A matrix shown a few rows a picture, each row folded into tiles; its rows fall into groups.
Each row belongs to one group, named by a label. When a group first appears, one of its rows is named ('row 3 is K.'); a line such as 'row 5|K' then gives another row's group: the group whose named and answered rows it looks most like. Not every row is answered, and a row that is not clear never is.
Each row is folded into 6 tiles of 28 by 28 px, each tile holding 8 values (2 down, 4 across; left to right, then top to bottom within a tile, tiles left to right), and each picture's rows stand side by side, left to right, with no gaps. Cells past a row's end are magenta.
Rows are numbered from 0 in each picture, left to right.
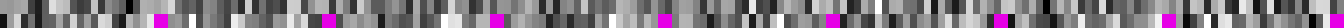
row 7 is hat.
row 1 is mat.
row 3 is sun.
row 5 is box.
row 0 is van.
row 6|van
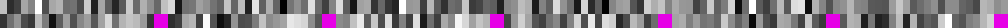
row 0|box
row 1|box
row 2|sun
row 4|mat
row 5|van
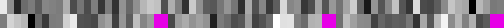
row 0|van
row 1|sun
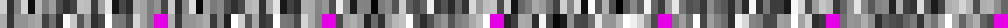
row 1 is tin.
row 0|tin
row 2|van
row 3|box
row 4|mat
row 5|mat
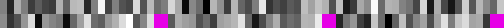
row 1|van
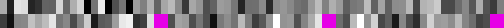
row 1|van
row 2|box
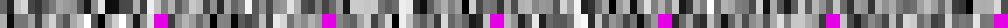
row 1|sun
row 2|hat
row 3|hat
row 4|box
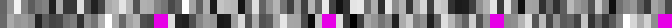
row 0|mat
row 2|tin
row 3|sun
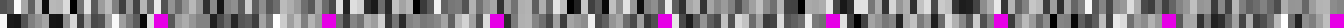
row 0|tin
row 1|sun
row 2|hat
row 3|mat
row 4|tin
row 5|tin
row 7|van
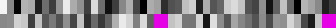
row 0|sun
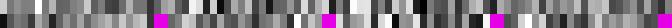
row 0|box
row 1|sun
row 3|box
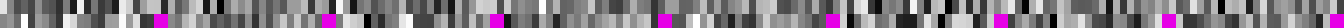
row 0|mat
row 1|sun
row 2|van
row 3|box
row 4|box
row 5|hat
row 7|tin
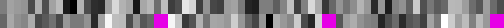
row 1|hat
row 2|sun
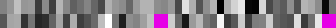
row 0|van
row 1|hat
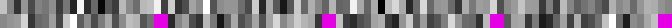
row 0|mat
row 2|tin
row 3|van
